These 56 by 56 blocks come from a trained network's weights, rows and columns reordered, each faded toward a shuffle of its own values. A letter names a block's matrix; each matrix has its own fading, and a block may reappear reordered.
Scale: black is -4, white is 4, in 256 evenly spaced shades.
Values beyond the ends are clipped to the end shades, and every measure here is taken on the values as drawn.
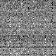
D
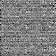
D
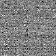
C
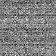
D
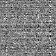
D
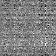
D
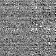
D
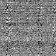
D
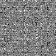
C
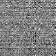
D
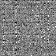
C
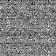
C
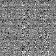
C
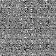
C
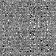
C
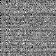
D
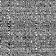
D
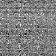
D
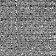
D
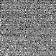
C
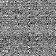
D
